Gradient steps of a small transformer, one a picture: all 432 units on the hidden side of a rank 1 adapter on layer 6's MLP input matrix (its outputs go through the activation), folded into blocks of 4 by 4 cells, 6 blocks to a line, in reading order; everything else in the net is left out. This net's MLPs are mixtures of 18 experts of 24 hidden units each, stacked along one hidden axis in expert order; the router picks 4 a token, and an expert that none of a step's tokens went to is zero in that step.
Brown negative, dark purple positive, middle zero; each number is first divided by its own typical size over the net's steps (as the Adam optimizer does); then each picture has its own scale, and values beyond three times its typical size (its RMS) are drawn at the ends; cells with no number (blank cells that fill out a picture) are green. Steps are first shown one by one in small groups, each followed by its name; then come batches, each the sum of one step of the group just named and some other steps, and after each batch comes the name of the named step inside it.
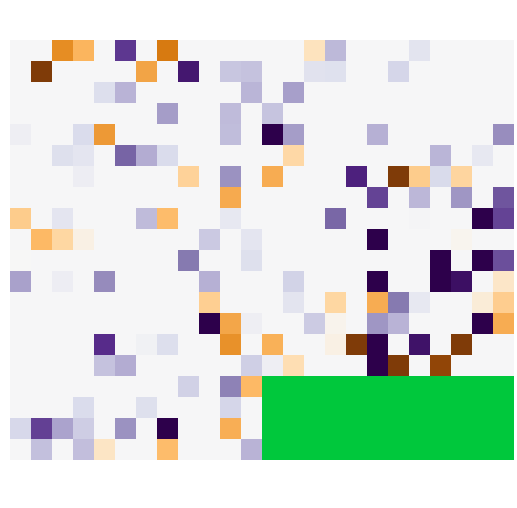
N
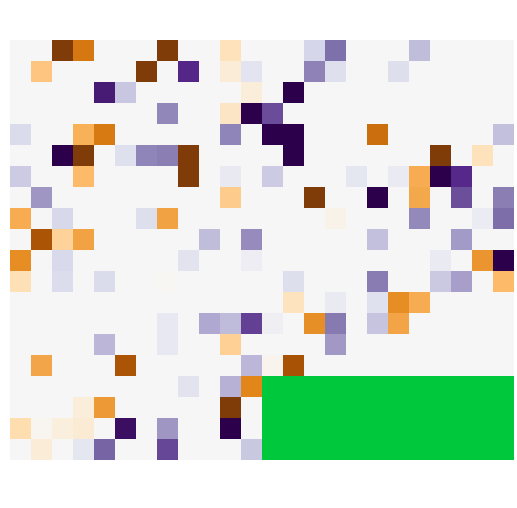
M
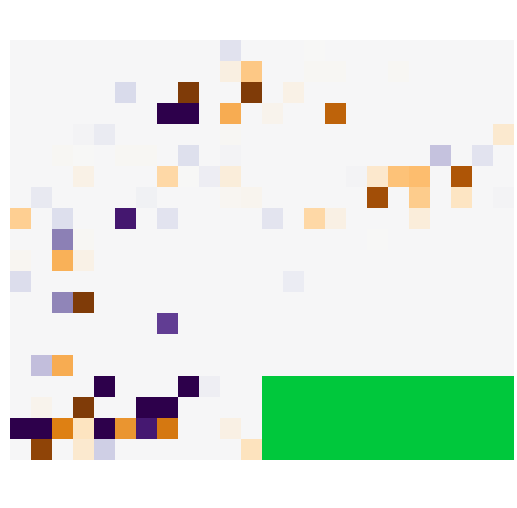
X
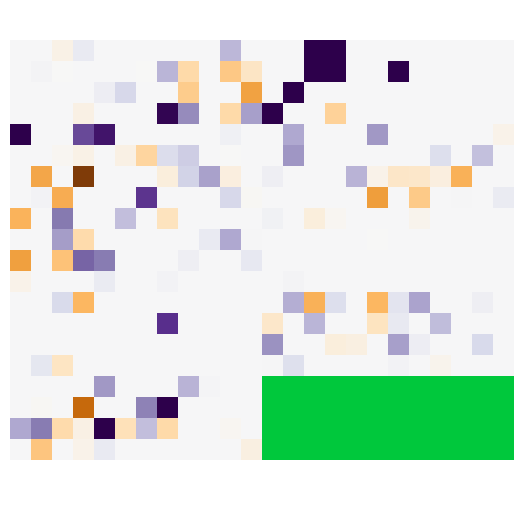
X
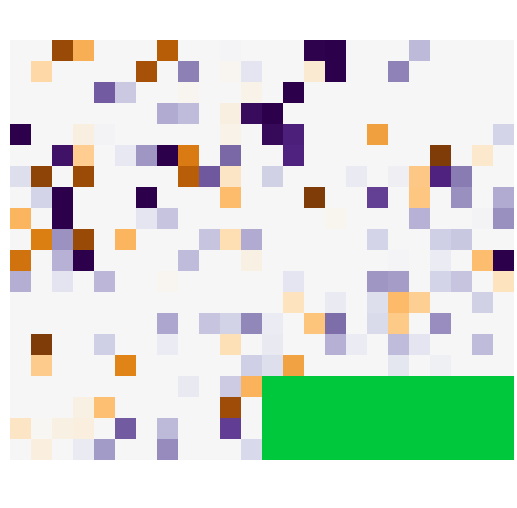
M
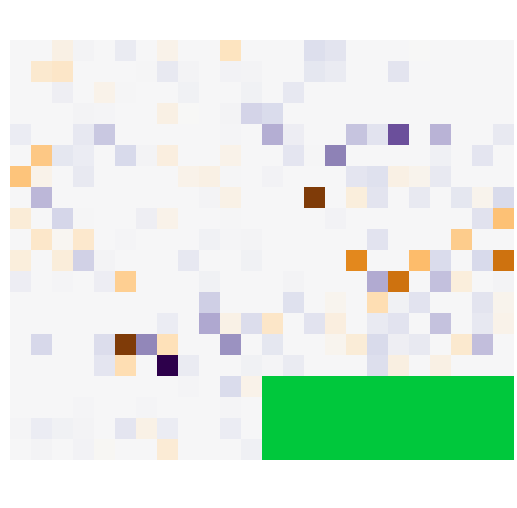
N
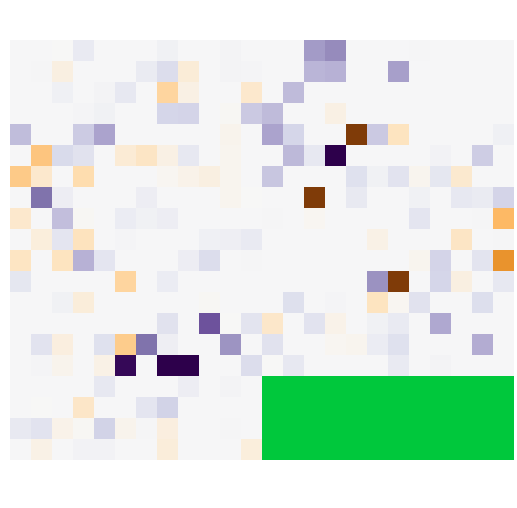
X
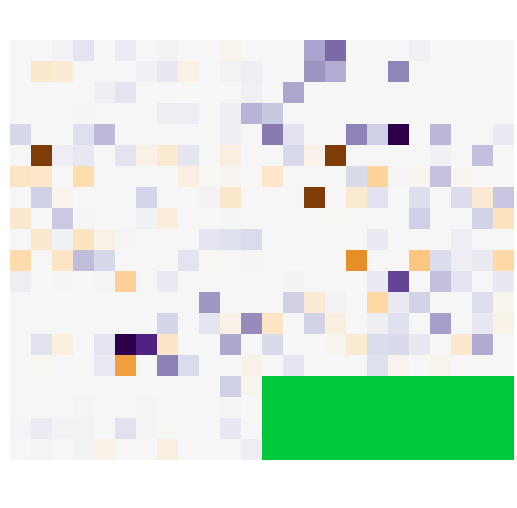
N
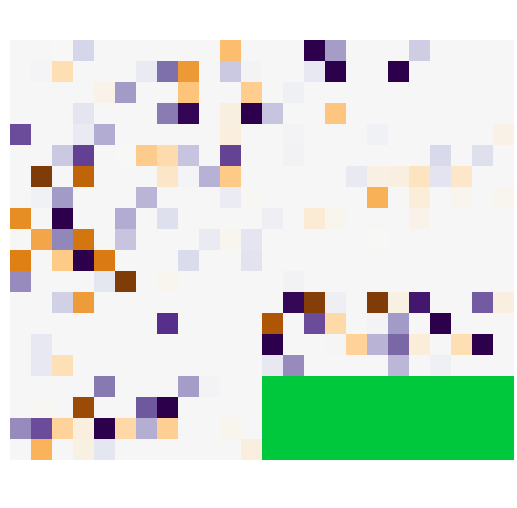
X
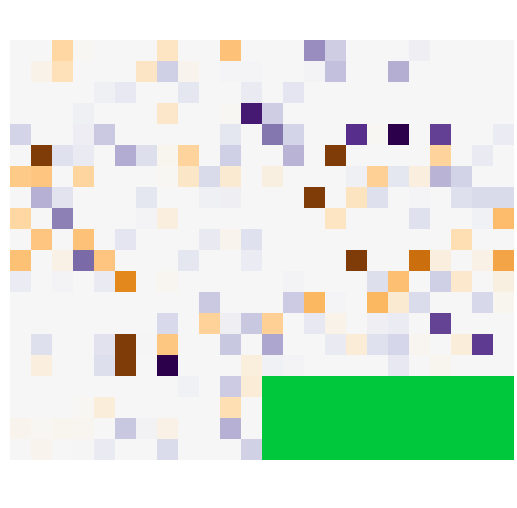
M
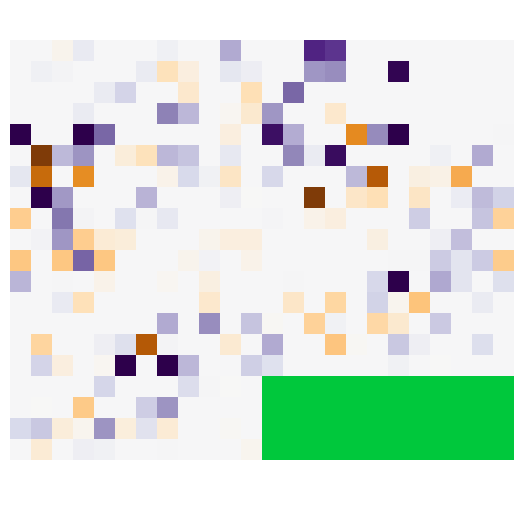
X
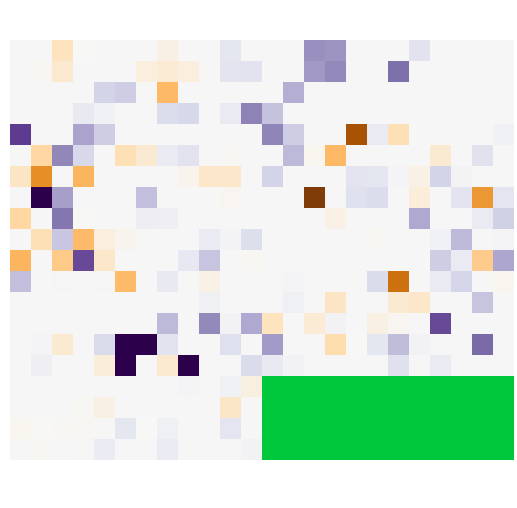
M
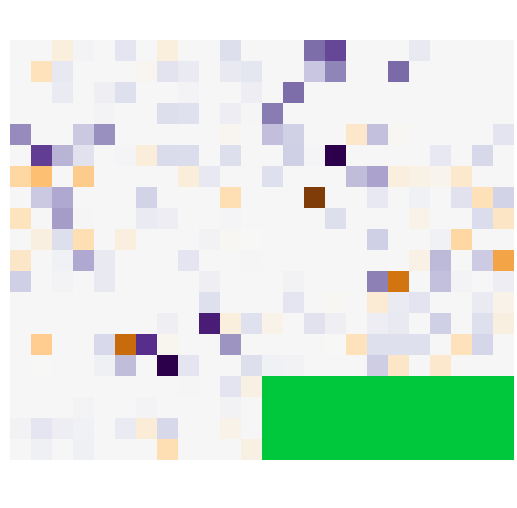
N
